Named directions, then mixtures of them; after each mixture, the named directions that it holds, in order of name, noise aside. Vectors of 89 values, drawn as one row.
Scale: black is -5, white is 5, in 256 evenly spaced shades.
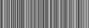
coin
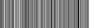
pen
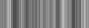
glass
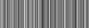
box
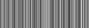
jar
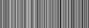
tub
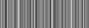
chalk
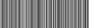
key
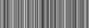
box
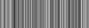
box, glass, jar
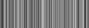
box, key, pen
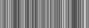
box, glass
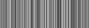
glass, key, tub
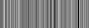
chalk, coin, pen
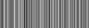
box, jar, pen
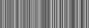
jar, key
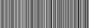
key, pen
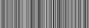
key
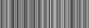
box, chalk, glass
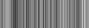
coin, glass, tub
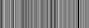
coin, pen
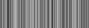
chalk, glass, key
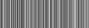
coin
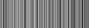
coin, tub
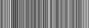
coin, glass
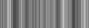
glass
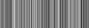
glass, jar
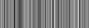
jar, pen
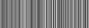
key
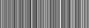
chalk, jar, tub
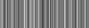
box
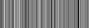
pen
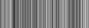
glass, jar, key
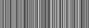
coin, jar, key
